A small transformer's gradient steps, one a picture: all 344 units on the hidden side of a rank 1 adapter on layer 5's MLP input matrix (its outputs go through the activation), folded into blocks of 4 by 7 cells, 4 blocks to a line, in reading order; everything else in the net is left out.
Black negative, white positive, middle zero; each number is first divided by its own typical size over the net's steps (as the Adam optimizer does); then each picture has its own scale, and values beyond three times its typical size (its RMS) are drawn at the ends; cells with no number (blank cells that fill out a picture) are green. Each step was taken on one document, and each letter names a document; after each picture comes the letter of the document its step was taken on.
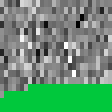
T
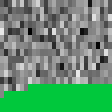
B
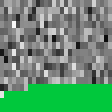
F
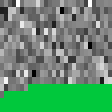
T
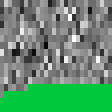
T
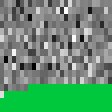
F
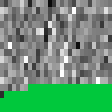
T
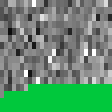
B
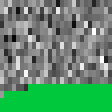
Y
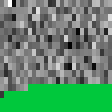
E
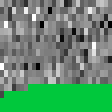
E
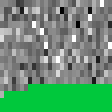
F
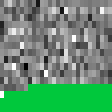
F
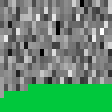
Y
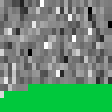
F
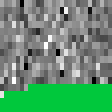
F
